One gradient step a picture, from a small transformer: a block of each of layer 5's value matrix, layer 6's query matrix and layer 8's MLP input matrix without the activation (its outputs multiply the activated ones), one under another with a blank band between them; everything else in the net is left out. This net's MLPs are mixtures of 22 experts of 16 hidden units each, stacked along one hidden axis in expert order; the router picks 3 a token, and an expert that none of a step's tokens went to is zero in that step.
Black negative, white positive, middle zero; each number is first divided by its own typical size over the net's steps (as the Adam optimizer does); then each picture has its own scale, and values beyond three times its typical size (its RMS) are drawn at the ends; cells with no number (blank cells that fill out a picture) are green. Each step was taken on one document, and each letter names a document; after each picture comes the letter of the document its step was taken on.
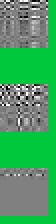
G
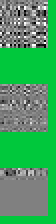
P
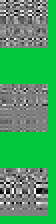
P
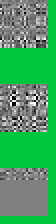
P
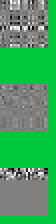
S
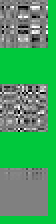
G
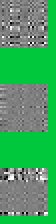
S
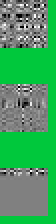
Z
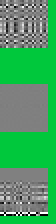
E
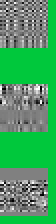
E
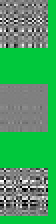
E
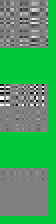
G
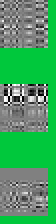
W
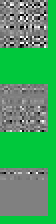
Z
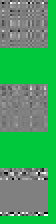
S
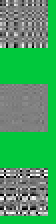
E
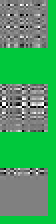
Z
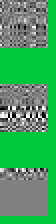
P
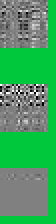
G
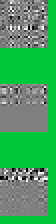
S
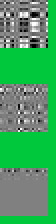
G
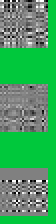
W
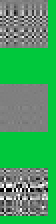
E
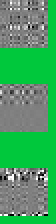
S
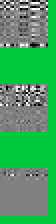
G
